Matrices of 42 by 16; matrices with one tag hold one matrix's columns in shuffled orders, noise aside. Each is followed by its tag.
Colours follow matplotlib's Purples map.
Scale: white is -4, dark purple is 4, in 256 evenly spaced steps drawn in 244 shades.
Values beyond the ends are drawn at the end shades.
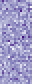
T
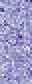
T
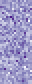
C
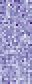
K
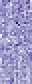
K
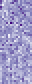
K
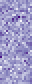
C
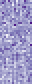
K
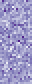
T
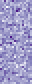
T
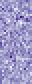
C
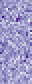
C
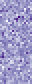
C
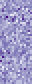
C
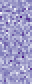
C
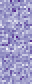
T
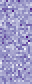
T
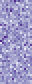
T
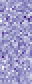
C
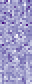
K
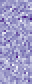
C
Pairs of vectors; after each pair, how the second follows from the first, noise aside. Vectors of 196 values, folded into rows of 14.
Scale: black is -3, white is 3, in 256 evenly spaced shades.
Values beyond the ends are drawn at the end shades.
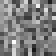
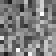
reversed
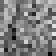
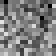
reversed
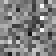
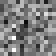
reversed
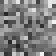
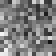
reversed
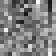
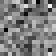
sign-scrambled
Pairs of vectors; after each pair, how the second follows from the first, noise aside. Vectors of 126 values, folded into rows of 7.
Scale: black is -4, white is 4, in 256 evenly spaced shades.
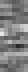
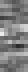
copied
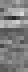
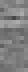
shrunk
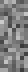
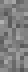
shrunk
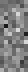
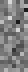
wrapped around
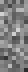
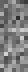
wrapped around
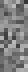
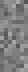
shrunk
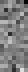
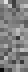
reversed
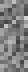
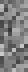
reversed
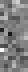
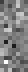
wrapped around
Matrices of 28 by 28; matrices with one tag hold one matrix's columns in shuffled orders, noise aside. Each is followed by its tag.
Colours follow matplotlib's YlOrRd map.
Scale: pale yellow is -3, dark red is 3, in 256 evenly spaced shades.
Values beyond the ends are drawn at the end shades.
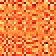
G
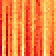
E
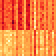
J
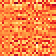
G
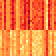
J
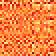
G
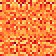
G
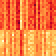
J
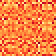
G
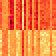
J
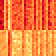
J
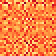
G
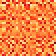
G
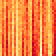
E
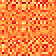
G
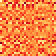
G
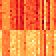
J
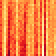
E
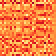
G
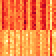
J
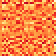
G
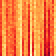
E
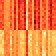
J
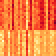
J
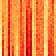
E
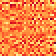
G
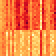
J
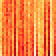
E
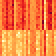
J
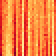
E
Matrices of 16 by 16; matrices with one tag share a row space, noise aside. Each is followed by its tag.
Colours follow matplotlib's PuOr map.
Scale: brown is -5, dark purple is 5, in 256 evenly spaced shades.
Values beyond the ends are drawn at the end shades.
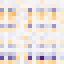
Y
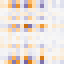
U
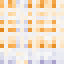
Y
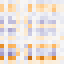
Y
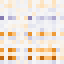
Y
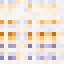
Y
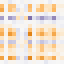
Y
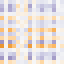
Y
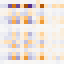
U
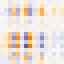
U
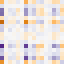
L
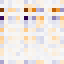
L
